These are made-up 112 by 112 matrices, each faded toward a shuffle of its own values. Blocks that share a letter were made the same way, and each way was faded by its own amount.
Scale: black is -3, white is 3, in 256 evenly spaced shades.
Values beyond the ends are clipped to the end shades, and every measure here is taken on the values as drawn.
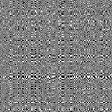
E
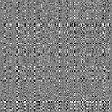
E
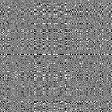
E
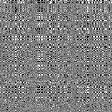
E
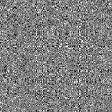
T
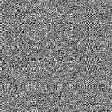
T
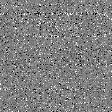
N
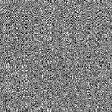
T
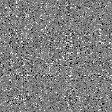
N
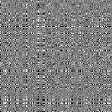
E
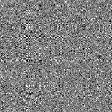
T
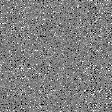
N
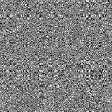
T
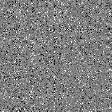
N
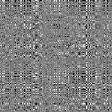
E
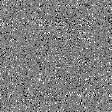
N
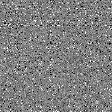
N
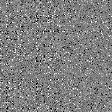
N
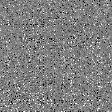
N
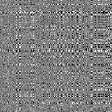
E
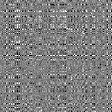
E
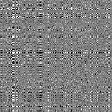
E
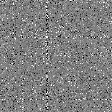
N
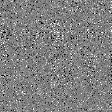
N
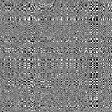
E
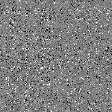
N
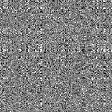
T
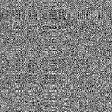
T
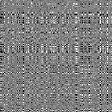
E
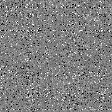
N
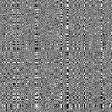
E
